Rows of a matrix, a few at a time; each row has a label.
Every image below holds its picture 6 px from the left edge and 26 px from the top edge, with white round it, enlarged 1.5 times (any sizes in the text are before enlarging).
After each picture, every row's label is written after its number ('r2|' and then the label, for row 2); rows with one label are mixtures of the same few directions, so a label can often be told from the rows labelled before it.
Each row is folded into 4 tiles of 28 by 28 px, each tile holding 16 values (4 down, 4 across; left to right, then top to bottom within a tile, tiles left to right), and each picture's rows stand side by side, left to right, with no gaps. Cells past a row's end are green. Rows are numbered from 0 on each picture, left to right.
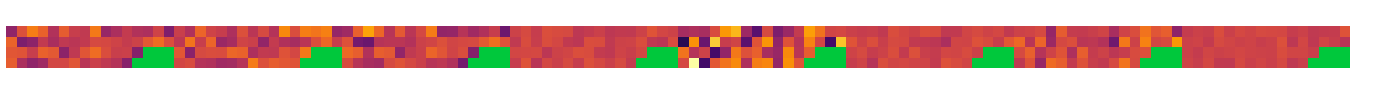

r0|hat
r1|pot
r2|hat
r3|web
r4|web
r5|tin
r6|tin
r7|tin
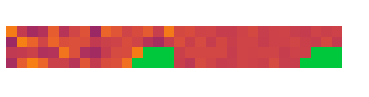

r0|hat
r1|web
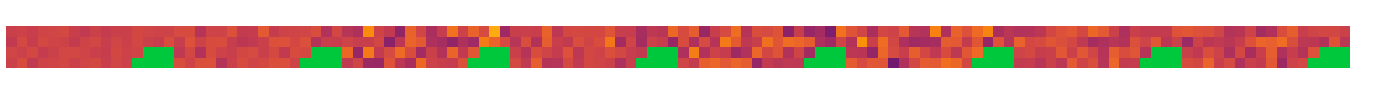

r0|web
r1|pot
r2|pot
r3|tin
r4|pot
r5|pot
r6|tin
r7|tin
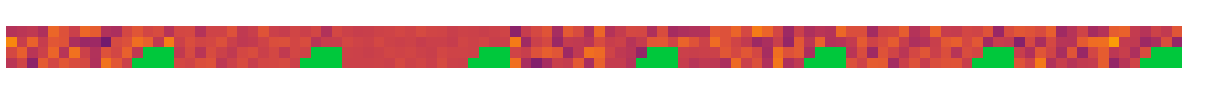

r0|tin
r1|pot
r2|tin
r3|hat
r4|tin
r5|pot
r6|tin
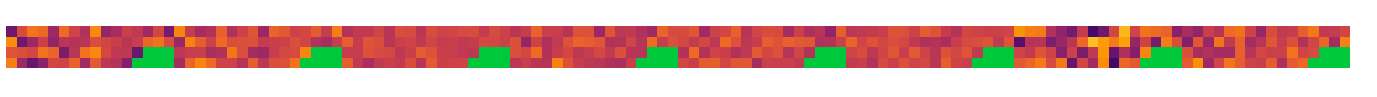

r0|hat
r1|hat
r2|hat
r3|pot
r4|pot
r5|tin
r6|tin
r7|web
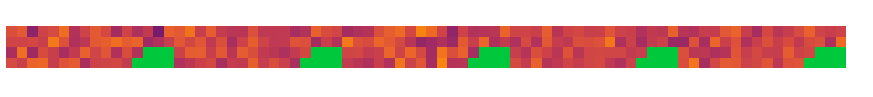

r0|pot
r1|web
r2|tin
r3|tin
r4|web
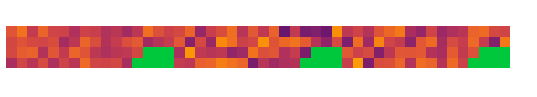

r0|web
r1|pot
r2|web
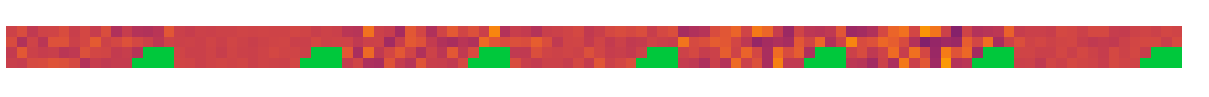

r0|pot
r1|web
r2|pot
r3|hat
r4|tin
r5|tin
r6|tin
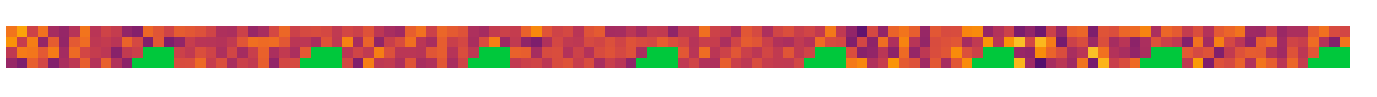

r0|web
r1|tin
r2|web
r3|hat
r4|pot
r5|web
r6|hat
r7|web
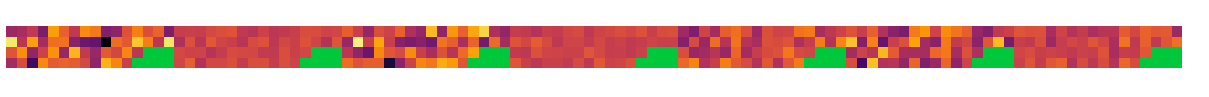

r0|tin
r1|web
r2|pot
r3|hat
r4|web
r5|web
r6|tin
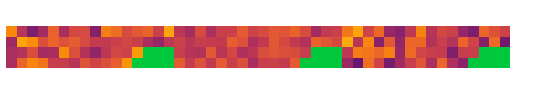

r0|hat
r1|web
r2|web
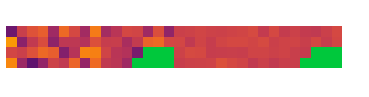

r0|hat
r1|pot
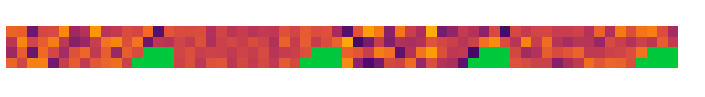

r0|pot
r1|tin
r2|hat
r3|pot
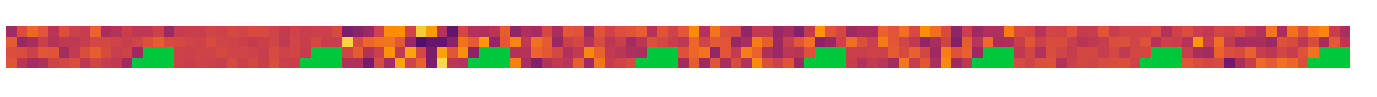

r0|hat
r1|tin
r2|tin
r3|hat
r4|web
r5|tin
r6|pot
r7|pot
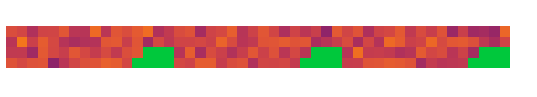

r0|pot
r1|pot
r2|pot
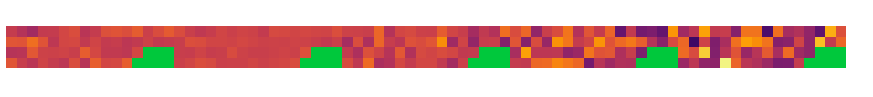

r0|hat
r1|hat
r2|tin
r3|pot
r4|pot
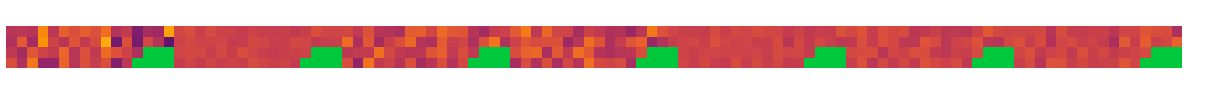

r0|tin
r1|web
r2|web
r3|web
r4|tin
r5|web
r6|tin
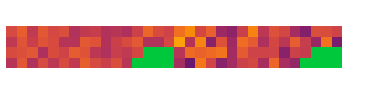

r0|web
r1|web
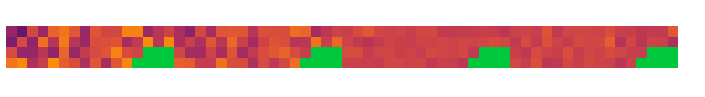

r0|web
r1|web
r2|hat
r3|tin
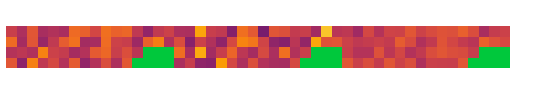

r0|web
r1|pot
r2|web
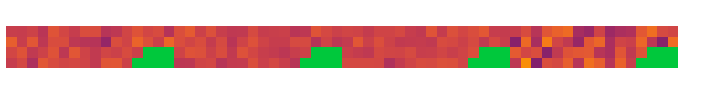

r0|tin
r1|web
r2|pot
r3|web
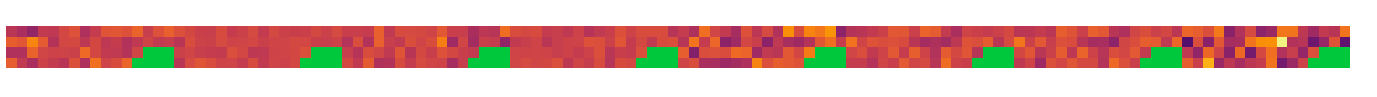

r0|hat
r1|hat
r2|tin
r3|tin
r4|pot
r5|tin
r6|tin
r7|tin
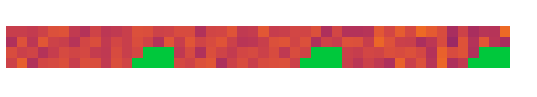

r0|web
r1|pot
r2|tin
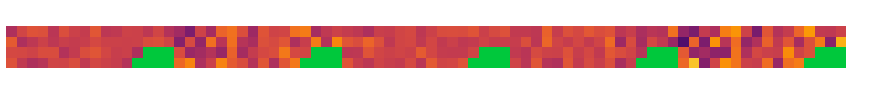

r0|hat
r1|web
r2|hat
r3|tin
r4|web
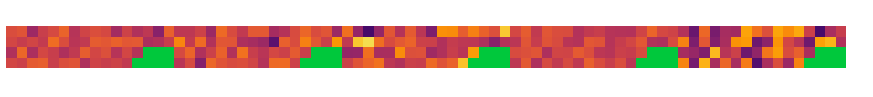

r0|pot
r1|tin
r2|hat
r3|web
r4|web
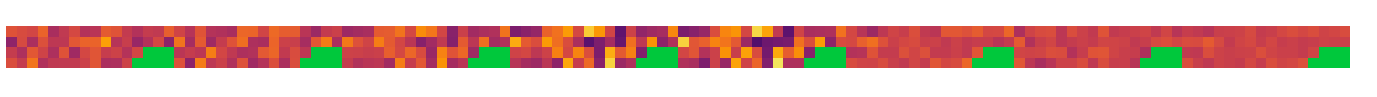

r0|tin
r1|web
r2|tin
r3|tin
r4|tin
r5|hat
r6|hat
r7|hat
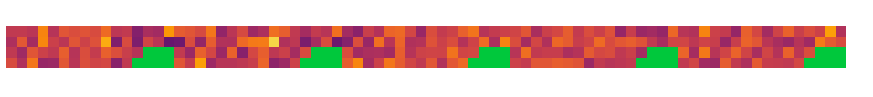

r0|tin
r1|tin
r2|web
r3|pot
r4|pot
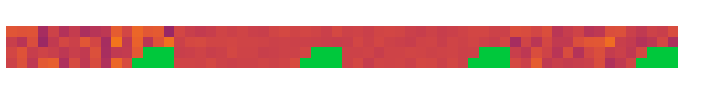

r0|tin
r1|hat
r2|web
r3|tin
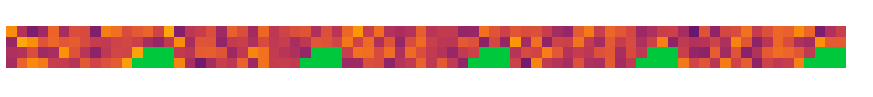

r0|hat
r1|hat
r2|web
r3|web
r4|web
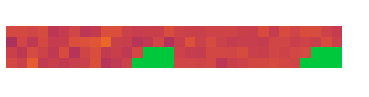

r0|tin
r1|pot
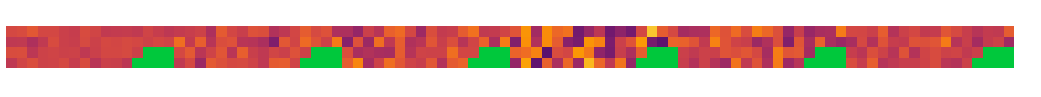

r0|hat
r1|tin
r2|web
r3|web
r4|tin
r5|tin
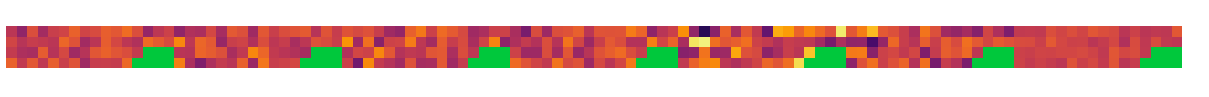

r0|web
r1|hat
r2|web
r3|web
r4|hat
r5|hat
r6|tin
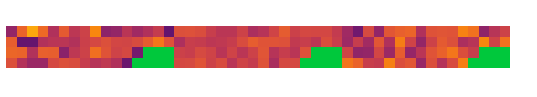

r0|hat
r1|tin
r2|web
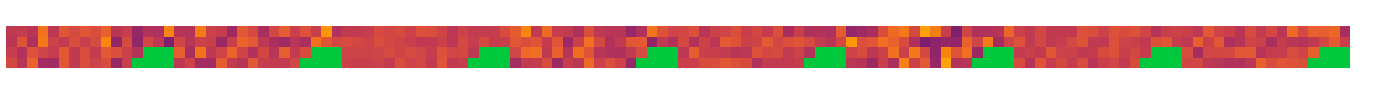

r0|tin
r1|pot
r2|tin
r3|web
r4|pot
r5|tin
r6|web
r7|pot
